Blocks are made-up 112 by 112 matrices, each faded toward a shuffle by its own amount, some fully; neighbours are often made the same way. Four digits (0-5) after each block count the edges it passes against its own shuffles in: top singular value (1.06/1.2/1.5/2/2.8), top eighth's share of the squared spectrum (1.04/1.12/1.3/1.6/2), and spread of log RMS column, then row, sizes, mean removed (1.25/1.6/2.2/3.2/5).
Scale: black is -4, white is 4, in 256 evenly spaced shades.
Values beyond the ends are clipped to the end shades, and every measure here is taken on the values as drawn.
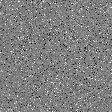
0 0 0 0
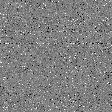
2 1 0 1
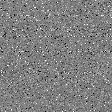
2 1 0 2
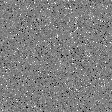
0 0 0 0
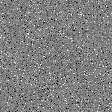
1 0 0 0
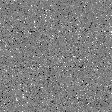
1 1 0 1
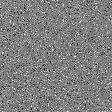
0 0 0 0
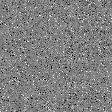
3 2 0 0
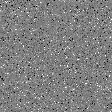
1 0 0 0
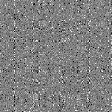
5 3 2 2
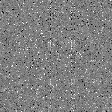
3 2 1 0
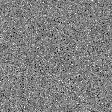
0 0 0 0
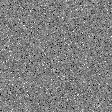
0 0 0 0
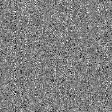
1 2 3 0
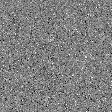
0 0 1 0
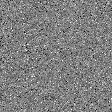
0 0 1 0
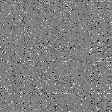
4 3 2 1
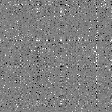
4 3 2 2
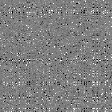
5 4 2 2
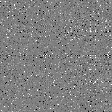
4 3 1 1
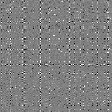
5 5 3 3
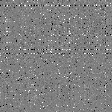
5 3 2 2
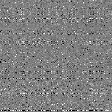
5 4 2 3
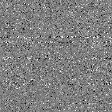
1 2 2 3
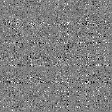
2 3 3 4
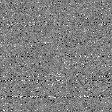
2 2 2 3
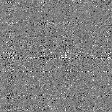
2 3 2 3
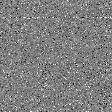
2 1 1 2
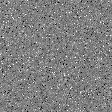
0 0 0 0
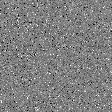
0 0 0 1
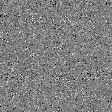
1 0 1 1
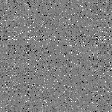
4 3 2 2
